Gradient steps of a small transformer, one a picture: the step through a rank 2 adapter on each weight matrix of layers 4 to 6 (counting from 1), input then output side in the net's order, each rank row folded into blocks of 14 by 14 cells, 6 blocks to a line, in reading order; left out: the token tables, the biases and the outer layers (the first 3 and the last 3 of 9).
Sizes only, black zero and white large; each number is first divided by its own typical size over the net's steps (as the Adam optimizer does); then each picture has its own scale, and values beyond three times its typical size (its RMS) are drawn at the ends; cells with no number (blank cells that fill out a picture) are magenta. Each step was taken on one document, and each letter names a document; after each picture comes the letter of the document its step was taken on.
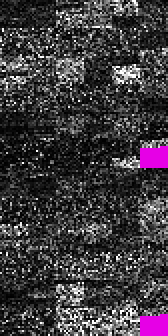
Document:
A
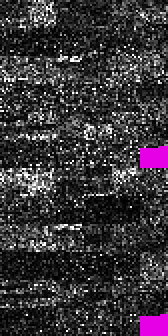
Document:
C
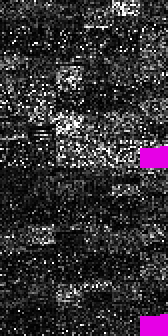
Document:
C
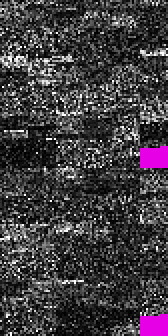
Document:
A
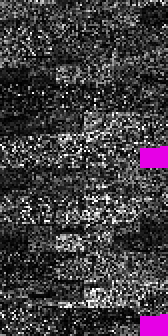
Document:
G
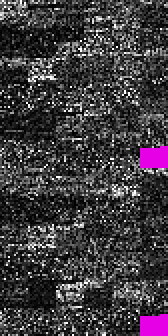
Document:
G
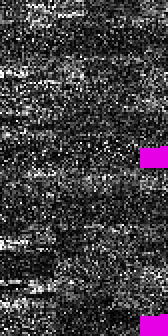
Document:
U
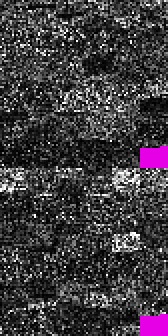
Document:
U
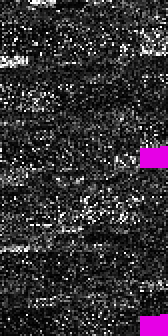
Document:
C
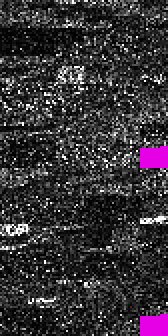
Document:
C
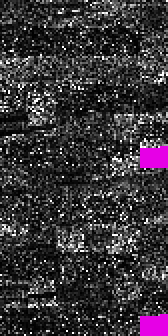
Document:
C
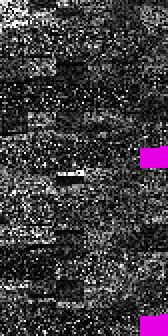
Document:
G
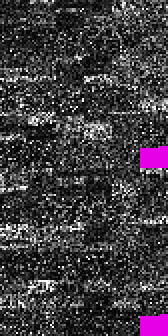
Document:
U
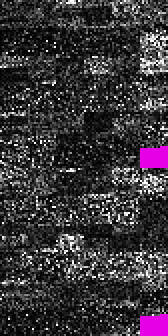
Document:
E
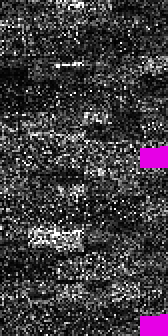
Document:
G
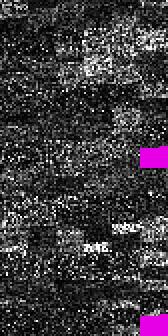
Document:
E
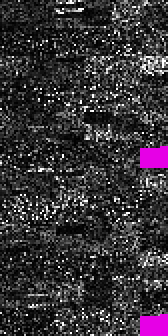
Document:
E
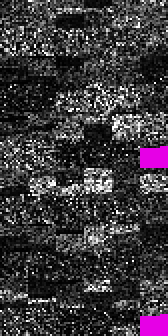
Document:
G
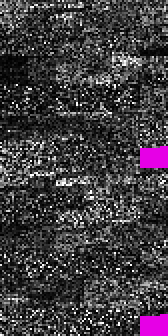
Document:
G
